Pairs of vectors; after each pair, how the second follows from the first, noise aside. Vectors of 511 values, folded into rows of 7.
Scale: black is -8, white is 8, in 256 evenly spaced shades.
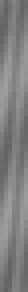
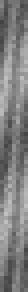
scaled up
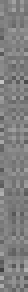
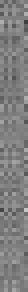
reversed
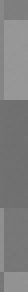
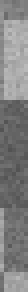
scaled up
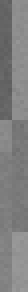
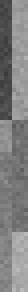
scaled up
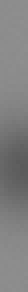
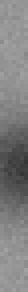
scaled up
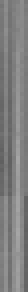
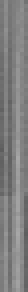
copied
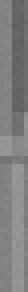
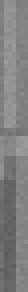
reversed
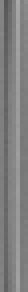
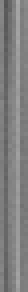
copied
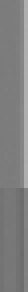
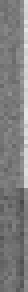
scaled up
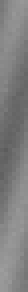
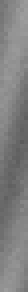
reversed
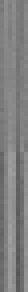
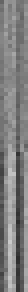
scaled up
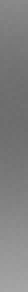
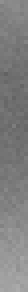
copied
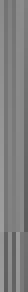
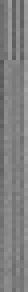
reversed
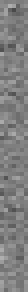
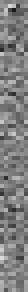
scaled up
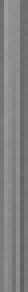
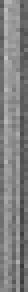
scaled up
